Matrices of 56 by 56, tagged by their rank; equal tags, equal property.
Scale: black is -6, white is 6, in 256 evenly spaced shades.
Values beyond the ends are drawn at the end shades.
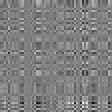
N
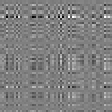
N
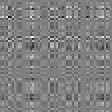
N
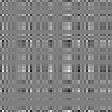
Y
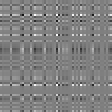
Y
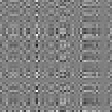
N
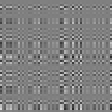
Y
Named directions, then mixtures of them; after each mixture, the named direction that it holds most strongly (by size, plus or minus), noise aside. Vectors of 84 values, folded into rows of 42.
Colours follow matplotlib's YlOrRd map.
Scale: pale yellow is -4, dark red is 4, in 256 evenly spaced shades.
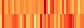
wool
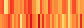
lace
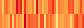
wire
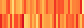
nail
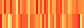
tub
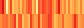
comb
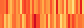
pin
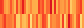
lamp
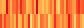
comb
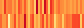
tub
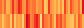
nail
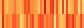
wool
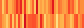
wire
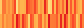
lamp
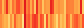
wire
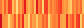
tub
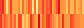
comb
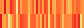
tub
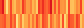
lamp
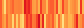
lace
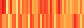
comb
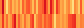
comb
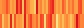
wire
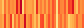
wire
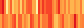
comb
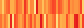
wire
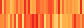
wire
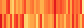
nail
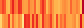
nail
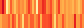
comb
